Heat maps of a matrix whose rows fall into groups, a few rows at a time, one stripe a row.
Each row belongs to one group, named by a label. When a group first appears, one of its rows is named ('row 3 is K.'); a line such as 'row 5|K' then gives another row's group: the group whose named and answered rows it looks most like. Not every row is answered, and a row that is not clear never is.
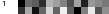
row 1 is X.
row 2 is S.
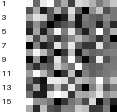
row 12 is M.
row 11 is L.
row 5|S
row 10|M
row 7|S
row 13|S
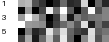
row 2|S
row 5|S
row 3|L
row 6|S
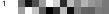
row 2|L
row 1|M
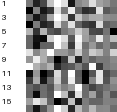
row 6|M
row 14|M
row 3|M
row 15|L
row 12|S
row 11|S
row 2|S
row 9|L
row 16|M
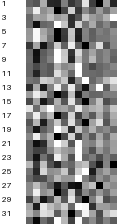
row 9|M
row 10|M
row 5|L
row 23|M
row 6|L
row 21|M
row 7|S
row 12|X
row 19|M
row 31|X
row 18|S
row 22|M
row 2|L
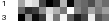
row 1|L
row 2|M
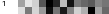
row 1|L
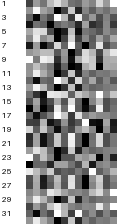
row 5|L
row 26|S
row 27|S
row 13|L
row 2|L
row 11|L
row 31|M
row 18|X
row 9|X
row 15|S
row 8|X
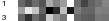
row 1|M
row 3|M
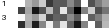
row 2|S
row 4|S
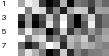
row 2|X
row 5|L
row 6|X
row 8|L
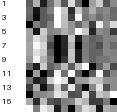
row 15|X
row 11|S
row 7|L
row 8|L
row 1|S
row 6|L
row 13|S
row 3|M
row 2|M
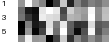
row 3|M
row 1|L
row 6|L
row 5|S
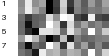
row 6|L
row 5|M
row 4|M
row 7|M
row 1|L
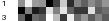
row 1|L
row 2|S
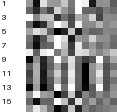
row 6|M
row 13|S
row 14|L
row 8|X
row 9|S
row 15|M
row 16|L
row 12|S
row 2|M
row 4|M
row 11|S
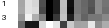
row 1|L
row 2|L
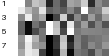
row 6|L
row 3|L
